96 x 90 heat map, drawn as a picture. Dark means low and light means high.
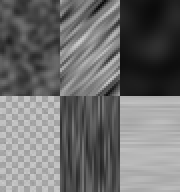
The table splits into 2 rows of 3 panels. Panel 1,1: low, blotchy. Panel 1,2: middling, slanting up to the right, strong in contrast. Panel 1,3: very low, smooth, faint in contrast. Panel 2,1: high, checkered. Panel 2,2: low, streaked downward. Panel 2,3: high, streaked across, faint in contrast.
